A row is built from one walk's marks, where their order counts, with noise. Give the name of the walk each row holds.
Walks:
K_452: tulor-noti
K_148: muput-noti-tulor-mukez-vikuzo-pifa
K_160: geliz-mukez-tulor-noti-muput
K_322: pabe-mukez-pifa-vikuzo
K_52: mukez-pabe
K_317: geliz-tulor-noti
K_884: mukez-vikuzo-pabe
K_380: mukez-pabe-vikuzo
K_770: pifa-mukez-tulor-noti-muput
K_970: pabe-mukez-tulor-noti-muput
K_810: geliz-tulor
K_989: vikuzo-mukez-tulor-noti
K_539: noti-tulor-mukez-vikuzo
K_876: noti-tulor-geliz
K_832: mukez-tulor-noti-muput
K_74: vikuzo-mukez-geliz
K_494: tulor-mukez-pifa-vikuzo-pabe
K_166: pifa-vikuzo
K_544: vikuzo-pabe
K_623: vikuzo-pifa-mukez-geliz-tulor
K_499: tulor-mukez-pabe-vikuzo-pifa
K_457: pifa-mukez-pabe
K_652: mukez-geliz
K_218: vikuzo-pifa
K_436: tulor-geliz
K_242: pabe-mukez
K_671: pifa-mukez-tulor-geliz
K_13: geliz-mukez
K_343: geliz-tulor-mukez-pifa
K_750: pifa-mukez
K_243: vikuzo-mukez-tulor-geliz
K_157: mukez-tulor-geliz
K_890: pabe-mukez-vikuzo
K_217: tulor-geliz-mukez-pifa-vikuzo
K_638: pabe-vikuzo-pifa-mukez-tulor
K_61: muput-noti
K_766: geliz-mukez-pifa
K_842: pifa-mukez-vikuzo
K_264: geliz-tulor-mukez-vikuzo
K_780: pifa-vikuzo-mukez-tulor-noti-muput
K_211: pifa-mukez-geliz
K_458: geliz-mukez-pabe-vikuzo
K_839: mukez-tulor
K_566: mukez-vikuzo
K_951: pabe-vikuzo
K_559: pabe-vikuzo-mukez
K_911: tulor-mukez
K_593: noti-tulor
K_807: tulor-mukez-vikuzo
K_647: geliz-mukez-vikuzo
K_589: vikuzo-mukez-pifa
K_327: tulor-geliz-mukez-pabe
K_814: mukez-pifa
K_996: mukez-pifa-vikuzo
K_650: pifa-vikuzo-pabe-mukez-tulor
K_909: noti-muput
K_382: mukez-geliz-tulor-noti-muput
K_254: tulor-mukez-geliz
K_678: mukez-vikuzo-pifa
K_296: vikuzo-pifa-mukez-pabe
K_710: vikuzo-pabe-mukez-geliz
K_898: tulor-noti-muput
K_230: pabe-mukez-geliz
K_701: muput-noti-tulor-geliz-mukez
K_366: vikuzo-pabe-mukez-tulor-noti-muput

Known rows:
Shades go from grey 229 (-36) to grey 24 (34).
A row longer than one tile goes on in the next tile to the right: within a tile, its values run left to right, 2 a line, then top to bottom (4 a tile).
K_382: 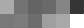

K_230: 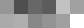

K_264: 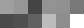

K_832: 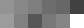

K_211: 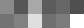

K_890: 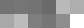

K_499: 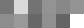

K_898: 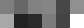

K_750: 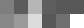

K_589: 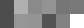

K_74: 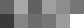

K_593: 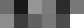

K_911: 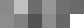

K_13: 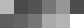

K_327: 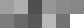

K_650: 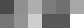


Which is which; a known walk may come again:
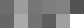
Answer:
K_566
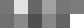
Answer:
K_807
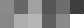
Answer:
K_814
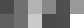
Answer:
K_166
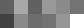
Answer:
K_74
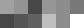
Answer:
K_264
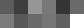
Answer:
K_539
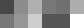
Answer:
K_650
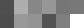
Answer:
K_589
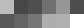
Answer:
K_13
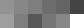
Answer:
K_832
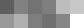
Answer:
K_559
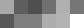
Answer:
K_458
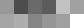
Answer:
K_230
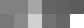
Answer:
K_671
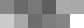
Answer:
K_970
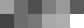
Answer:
K_647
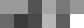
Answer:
K_436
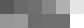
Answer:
K_951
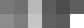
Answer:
K_770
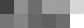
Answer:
K_544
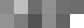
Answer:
K_911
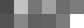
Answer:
K_989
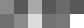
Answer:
K_211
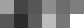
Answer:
K_317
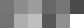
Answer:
K_996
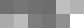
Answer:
K_890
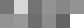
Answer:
K_499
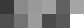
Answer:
K_218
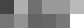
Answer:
K_366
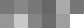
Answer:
K_380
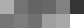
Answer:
K_382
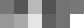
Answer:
K_457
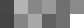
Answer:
K_623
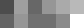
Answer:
K_710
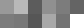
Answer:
K_254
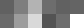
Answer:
K_842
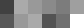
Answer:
K_296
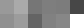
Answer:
K_839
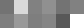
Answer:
K_494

